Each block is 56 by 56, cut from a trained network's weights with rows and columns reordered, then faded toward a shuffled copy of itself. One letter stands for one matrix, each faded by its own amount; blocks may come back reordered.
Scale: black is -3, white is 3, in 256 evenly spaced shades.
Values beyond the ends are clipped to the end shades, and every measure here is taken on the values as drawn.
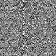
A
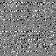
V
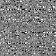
V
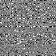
V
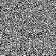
A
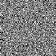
A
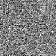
A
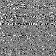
V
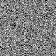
A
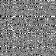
V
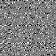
V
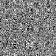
A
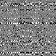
V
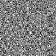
A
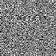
A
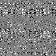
V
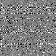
V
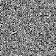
A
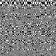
V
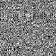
A
